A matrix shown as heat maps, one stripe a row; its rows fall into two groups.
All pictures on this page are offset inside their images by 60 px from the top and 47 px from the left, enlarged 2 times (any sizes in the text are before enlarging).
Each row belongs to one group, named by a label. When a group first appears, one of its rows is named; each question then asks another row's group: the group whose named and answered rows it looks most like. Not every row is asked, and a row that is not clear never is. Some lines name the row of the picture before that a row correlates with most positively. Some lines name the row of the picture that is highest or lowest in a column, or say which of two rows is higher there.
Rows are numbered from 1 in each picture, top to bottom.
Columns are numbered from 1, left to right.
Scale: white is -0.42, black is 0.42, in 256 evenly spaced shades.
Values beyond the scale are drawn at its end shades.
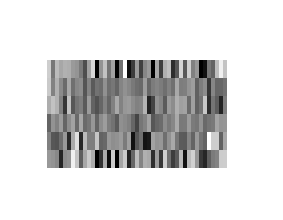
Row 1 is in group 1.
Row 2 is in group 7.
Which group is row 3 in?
7
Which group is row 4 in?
1
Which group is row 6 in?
1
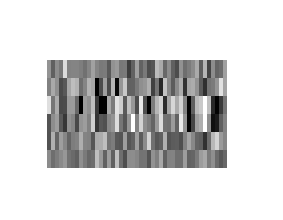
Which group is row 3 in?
7
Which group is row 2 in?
1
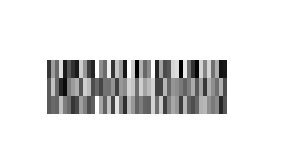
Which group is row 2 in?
1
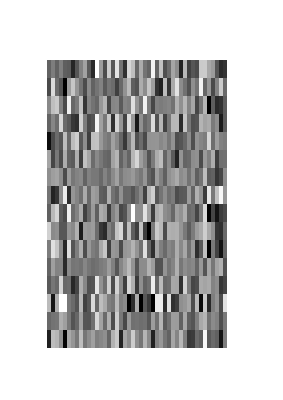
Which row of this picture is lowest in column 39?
2
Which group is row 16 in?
7
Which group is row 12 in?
1
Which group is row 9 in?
7
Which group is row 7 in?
7
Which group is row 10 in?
7
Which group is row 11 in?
7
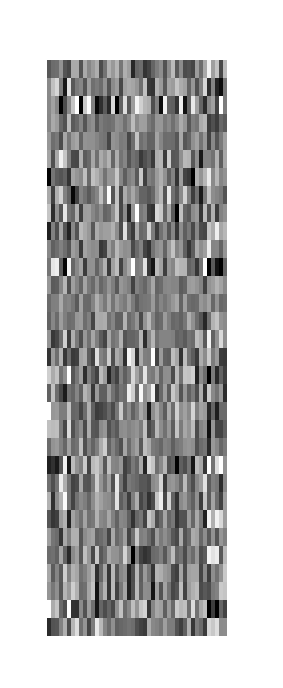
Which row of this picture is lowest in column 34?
3
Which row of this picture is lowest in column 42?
28
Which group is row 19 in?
1
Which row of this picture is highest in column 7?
8
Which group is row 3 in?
1
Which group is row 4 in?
7
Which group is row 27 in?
1
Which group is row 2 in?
7
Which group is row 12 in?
7
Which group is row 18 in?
7
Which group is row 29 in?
1
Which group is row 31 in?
7
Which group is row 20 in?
7
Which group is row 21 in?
7
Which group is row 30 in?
1
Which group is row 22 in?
7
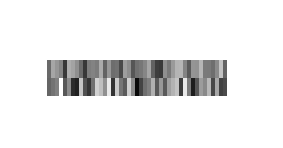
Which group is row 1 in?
1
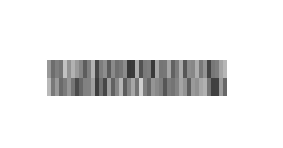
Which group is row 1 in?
1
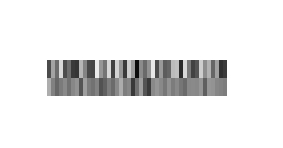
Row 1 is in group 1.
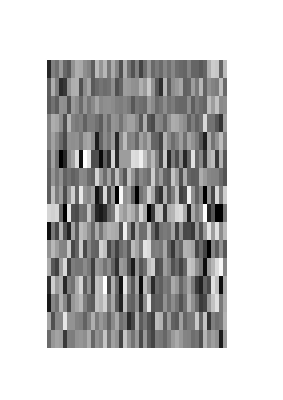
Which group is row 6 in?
1
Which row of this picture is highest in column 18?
8
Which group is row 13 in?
7
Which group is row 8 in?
1
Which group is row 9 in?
7
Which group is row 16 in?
7
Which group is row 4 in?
7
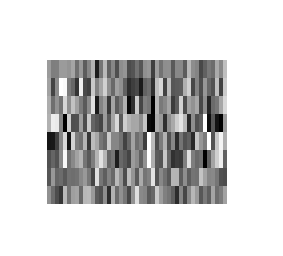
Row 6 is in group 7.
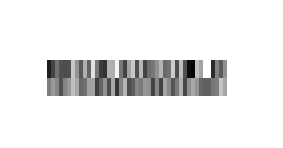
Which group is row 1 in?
7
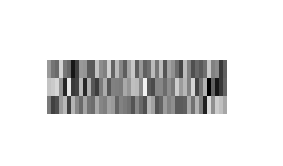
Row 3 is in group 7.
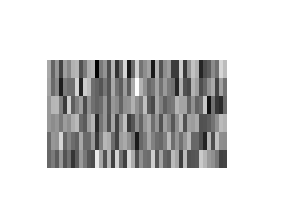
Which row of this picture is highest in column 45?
6
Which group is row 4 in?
1
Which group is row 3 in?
7
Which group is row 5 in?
1
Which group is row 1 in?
1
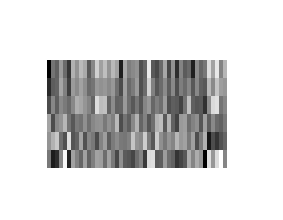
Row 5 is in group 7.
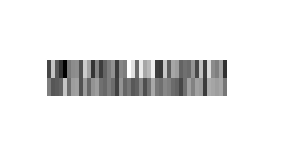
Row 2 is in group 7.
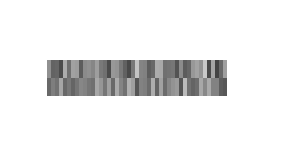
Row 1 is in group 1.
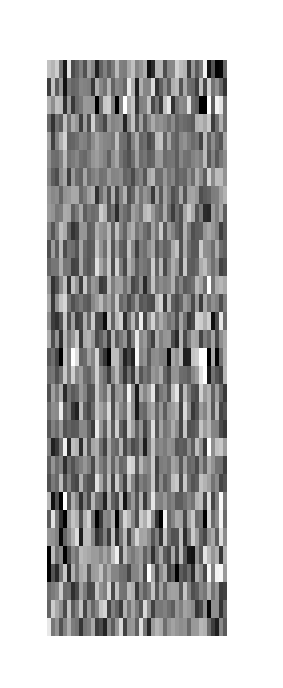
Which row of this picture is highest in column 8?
20
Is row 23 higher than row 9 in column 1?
Yes
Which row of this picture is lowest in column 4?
20
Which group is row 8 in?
1
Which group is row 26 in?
1
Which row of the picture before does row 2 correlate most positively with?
2
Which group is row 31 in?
7
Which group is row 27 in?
1
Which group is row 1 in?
7
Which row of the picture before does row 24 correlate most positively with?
2
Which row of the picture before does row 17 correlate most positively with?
1
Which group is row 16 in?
1
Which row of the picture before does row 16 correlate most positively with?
1
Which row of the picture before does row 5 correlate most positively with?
1
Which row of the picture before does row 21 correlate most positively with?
2
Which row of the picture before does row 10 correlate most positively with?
2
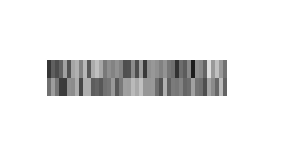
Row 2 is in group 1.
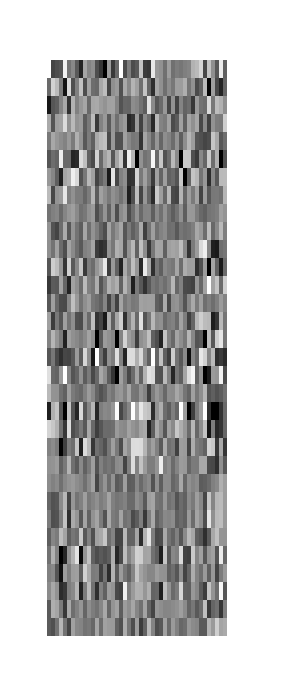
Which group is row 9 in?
1
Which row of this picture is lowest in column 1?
1
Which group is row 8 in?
1
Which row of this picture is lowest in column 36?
18
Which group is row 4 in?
1
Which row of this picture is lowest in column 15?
12
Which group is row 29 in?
1
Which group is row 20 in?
7
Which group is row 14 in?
1
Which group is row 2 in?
7
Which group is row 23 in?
7
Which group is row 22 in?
1
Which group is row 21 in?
7
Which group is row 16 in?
1
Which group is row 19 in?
7
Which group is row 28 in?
1
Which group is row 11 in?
7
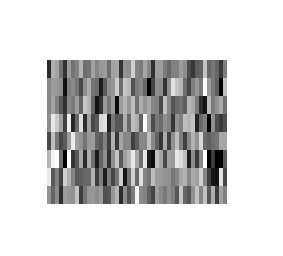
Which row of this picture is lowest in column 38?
8
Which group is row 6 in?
7
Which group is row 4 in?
7
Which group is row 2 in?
7
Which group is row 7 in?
7
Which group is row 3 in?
1
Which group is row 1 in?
7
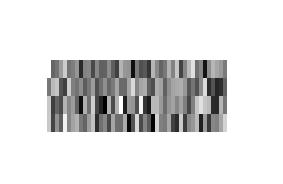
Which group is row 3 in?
7
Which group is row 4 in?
1
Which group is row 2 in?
7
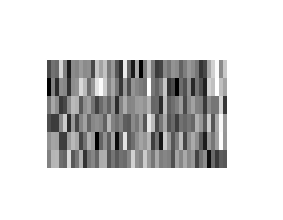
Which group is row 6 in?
7
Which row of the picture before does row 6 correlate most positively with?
2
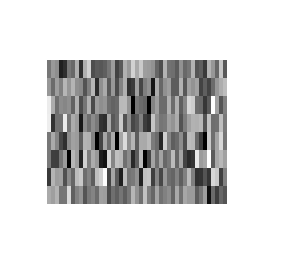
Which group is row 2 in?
1
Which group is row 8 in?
7
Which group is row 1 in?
1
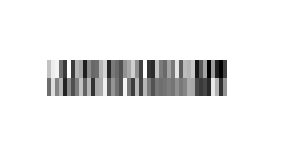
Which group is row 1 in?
7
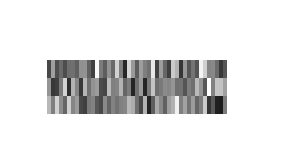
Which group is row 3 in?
7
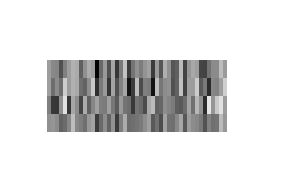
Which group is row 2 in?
1
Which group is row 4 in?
1
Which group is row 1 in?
1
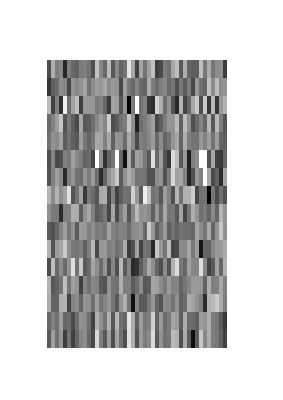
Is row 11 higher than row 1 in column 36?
No
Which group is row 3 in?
1
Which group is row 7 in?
7
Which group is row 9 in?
1
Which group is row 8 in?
7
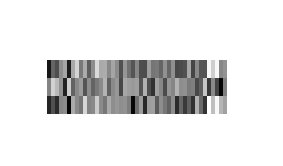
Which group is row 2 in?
7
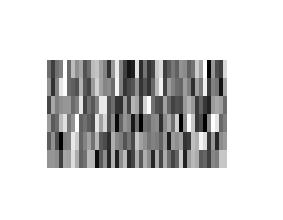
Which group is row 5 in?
1
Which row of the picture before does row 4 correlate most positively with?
1
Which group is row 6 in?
1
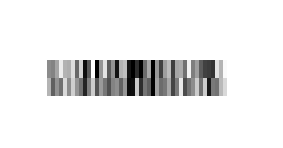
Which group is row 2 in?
1
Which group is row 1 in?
1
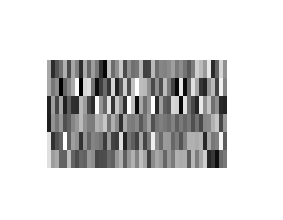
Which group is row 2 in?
1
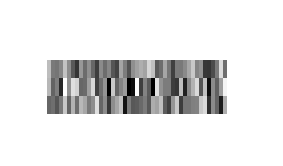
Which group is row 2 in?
1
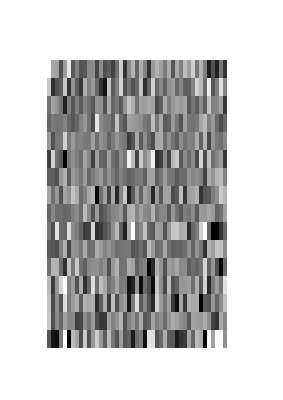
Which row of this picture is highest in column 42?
10
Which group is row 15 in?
7
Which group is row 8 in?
1
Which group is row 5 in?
1
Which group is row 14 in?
1
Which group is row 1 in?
7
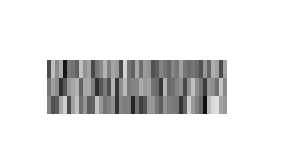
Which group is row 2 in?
1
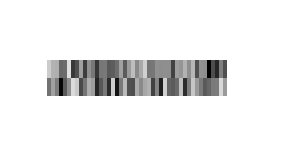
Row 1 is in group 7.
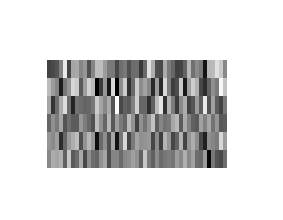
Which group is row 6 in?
7
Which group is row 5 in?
1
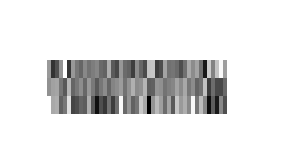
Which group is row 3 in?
7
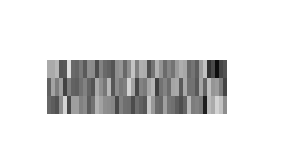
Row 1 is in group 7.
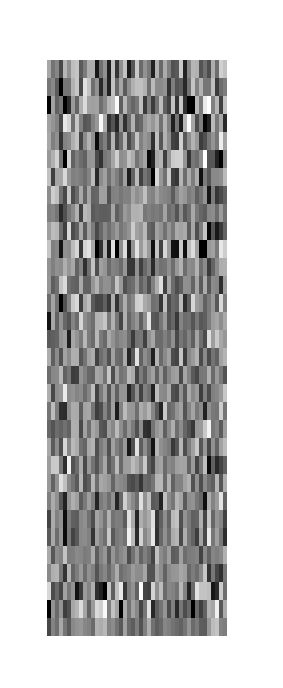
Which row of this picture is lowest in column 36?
4
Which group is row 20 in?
1
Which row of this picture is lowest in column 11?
11
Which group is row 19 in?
1
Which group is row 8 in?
7
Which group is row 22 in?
1
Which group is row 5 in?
1
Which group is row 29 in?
7
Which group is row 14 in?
1
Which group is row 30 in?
7
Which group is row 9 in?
1
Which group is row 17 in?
1
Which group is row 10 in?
7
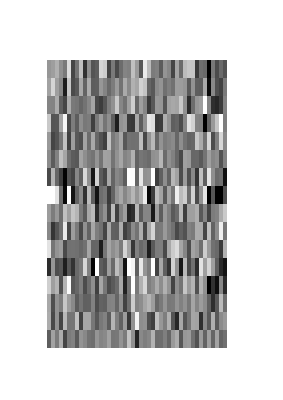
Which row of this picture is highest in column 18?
4
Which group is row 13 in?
7
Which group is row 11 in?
7
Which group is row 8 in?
7
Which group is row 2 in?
7
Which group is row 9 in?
1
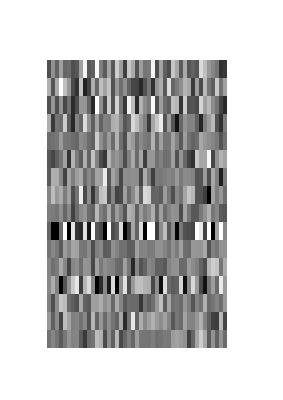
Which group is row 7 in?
7
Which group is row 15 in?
7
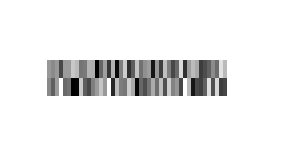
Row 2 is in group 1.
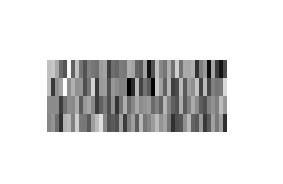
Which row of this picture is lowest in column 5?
2
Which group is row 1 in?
7
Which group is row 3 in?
1
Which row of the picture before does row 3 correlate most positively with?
1
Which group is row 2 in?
1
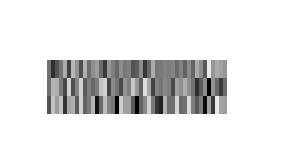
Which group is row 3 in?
1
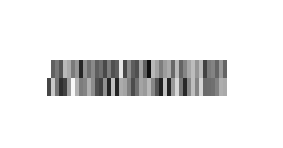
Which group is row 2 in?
1
